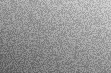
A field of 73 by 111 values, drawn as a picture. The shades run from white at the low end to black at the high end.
Ninth with the lowest average: top right. Ninth with the highest average: bottom left. Grain: fine. Slope: up to the bottom left. Odd rows or columns: none. Mirror symmetry: none.
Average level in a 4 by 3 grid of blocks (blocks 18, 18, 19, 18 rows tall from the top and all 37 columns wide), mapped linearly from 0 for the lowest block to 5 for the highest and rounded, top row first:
2 1 0 / 3 2 1 / 4 3 2 / 5 4 3
